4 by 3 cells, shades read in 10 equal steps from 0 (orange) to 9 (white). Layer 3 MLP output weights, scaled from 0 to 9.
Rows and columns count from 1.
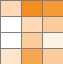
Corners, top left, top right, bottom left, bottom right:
6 1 7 5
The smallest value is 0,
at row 1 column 2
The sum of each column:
31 13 19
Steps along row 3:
down up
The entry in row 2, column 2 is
6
